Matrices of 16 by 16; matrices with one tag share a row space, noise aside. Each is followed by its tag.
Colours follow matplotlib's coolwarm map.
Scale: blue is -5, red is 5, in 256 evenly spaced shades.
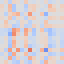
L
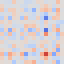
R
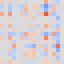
R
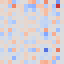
R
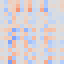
L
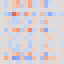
L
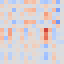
R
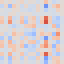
R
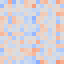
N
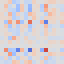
L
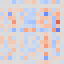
R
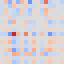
L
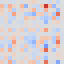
R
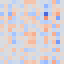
R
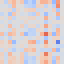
R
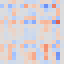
R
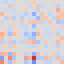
N
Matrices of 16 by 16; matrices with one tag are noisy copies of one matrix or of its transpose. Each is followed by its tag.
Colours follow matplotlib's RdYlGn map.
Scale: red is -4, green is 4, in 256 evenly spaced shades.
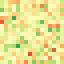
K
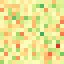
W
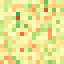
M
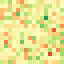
K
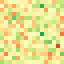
W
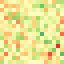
W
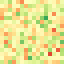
K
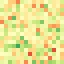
K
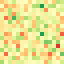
W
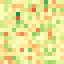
M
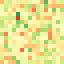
M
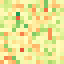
M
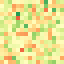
M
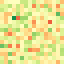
M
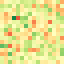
M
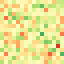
W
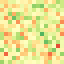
W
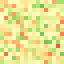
W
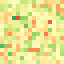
M
